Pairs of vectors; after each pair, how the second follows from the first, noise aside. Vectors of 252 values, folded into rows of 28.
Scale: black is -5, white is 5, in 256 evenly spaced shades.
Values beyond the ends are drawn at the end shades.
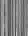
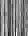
scaled up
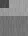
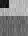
scaled up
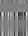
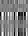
scaled up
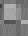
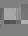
partly zeroed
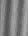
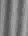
copied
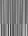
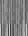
copied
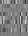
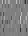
partly zeroed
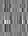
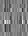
copied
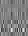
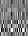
scaled up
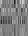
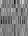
copied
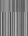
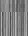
copied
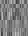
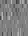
partly zeroed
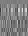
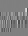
partly zeroed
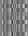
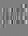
partly zeroed
